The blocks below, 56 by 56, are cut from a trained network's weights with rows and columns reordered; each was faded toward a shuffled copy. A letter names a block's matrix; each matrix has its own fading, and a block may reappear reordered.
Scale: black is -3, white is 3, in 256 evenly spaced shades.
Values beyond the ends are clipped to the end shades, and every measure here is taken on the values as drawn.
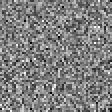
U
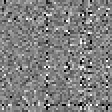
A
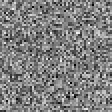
U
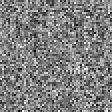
U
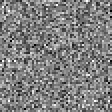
U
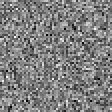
U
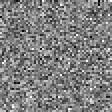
U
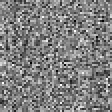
U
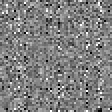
A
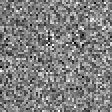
U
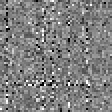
A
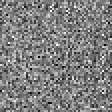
U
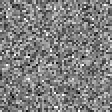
U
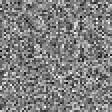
U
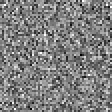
U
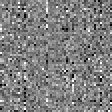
A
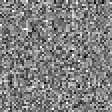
U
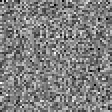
U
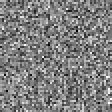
U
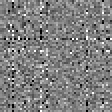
A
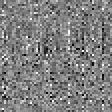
A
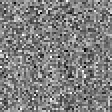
U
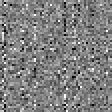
A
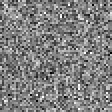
U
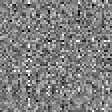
A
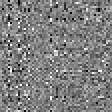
A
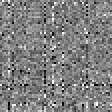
A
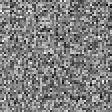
U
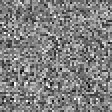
U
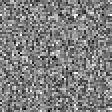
U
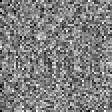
U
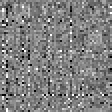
A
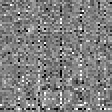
A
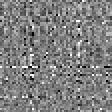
A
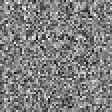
U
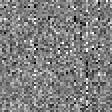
A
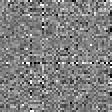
A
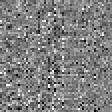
A
